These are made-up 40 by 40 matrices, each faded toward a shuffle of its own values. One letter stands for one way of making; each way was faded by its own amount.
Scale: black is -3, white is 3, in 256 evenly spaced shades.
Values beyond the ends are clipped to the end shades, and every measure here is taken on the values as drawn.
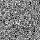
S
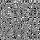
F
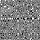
F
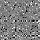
F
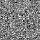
S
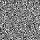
S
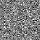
S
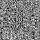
S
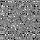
F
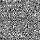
S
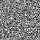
S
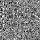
S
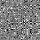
F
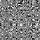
F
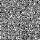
S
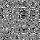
F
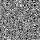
S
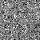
S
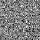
S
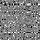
F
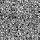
S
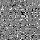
F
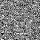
S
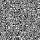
S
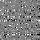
F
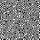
F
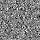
S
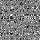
F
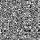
S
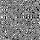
F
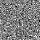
S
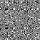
F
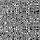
F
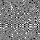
F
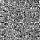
S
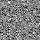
S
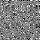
F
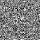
S
